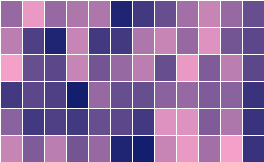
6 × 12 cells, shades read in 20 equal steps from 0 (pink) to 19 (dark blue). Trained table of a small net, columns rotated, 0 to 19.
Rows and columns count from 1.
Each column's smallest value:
0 1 5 4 6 8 5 2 1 2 0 12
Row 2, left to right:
5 14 18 4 15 15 6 4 8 2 11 13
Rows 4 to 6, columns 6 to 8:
12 12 9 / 13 15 2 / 18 19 4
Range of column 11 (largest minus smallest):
11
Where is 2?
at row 2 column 10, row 5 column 8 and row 5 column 9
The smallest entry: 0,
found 2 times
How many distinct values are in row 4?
9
